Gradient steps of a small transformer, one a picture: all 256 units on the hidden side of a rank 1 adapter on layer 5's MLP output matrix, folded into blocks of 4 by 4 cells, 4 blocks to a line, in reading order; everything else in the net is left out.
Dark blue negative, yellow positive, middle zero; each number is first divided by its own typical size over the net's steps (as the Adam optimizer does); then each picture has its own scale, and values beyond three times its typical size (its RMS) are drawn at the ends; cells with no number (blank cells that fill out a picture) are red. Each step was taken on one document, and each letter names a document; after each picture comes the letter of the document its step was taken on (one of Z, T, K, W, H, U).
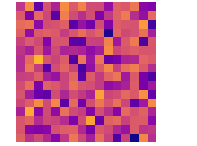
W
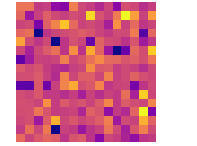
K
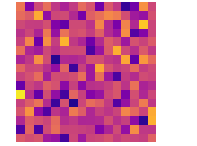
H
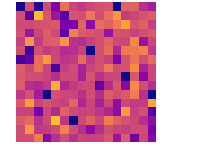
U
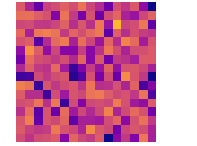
W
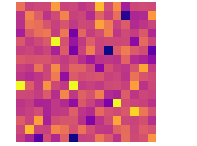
K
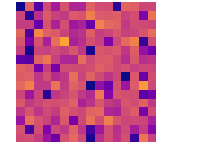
U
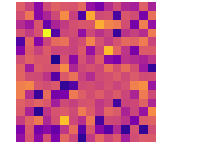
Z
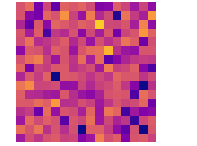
Z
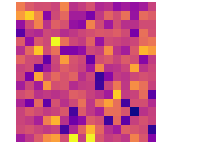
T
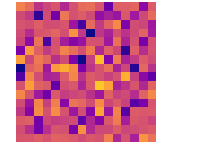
W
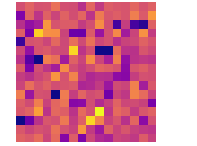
Z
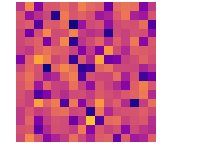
W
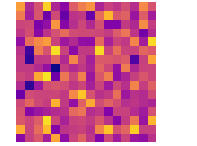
H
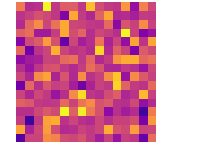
H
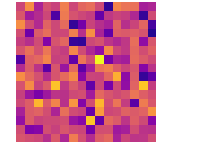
W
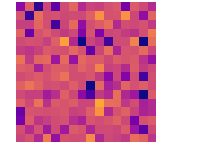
U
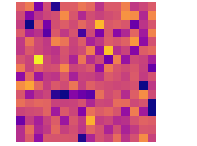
Z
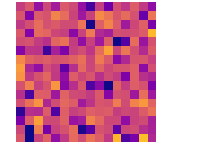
W
